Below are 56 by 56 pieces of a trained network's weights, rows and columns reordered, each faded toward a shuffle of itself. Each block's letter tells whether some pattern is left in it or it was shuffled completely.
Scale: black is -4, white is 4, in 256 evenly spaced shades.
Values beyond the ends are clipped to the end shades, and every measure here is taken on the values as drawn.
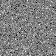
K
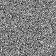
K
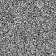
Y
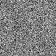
Y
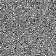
Y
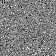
K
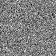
K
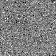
Y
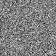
K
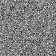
K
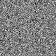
Y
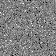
K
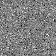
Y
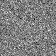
K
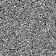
K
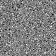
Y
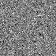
Y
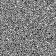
K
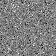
K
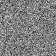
K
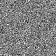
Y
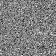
Y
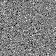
K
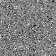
Y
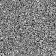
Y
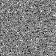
Y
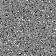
K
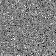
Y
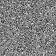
K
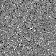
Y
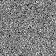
K
